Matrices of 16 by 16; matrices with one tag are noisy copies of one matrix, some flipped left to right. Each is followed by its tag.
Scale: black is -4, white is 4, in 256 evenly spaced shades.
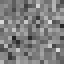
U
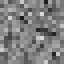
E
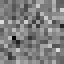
U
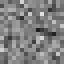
E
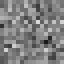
U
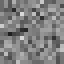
E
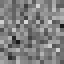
U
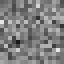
U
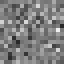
U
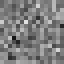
U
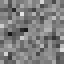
E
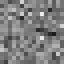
E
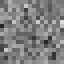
U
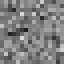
E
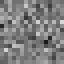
U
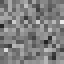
U
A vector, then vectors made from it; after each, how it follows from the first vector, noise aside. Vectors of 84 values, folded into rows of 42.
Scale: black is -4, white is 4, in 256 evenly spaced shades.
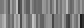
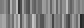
copied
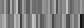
copied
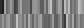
reversed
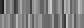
reversed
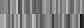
copied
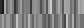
reversed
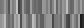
copied
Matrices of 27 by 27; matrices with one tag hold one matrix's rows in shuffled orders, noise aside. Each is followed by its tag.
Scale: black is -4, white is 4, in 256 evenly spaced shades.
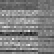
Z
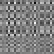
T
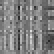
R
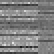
Z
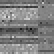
Z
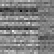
Z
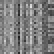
R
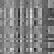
R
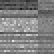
Z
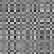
T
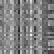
R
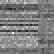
Z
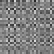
T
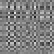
T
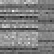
Z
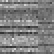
Z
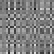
T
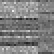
Z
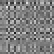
T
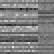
Z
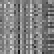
R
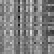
R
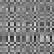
T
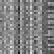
R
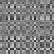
T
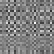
T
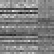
Z
